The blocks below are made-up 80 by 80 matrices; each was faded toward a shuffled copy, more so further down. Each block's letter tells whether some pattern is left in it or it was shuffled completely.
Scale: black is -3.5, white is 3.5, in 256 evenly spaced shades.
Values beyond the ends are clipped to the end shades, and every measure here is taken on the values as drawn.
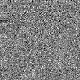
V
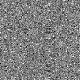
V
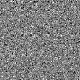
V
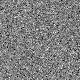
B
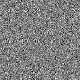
V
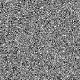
V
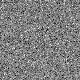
B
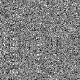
V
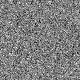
B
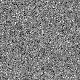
B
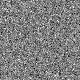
B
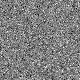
B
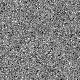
B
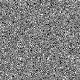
V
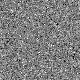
B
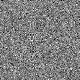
V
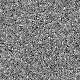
B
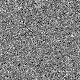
B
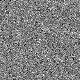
B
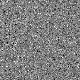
V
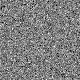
B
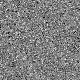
B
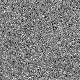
B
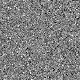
V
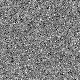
B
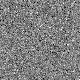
B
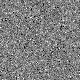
B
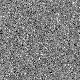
B
